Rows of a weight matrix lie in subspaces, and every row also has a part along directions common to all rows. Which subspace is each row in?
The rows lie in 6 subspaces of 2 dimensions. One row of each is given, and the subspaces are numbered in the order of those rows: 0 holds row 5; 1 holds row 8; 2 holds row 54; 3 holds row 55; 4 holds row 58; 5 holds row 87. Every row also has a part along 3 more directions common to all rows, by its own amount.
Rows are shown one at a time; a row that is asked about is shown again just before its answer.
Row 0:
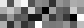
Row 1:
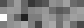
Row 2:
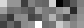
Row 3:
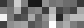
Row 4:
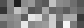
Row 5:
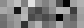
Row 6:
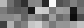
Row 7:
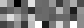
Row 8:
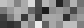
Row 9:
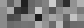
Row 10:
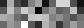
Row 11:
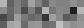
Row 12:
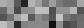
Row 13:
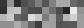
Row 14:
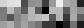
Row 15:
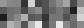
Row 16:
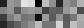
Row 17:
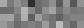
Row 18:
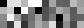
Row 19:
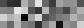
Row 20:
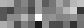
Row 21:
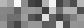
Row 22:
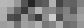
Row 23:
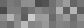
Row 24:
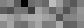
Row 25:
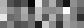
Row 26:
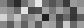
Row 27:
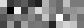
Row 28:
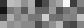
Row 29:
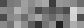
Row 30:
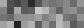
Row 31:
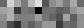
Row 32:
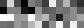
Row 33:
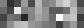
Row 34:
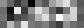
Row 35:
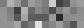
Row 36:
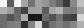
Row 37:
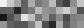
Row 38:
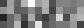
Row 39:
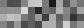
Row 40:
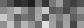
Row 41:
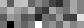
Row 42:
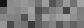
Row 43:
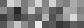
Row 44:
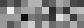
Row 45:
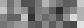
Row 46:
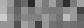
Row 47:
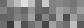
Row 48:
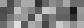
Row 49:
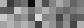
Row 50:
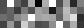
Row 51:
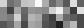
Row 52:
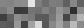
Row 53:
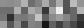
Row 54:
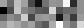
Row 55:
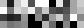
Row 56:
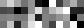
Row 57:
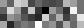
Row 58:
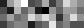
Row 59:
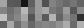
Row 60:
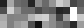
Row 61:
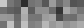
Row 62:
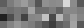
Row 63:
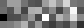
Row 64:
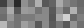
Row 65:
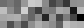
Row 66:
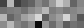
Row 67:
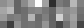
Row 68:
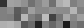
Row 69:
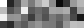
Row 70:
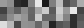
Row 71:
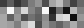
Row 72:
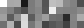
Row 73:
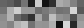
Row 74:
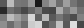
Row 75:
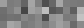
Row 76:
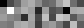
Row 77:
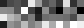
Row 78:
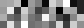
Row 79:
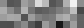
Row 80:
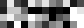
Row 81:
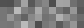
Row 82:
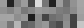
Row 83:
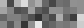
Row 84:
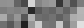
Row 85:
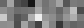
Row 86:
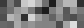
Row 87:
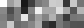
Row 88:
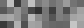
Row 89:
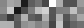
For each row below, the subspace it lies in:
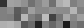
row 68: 1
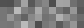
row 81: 0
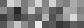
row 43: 0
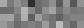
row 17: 2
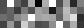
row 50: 1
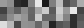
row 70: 4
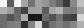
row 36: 1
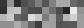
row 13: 3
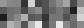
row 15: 2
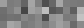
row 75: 2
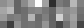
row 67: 2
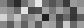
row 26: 0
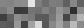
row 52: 2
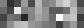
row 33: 0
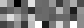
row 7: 3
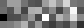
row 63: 0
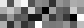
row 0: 1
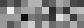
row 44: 4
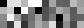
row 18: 0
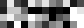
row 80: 3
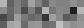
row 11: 2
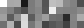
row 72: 5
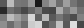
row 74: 3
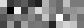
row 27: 0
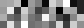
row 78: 5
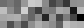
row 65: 0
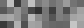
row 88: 3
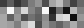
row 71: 4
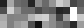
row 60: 3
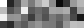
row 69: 2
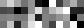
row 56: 3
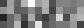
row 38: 2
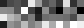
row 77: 5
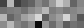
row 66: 1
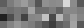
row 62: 0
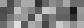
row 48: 2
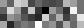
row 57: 1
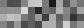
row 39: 0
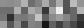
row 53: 5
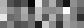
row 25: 2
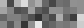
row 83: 1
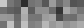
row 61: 5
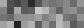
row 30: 0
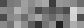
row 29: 3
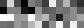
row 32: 3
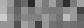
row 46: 2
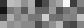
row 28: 2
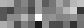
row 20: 4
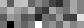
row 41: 1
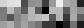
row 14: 5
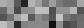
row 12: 4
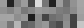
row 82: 1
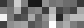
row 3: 4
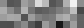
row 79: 2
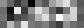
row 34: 0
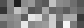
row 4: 1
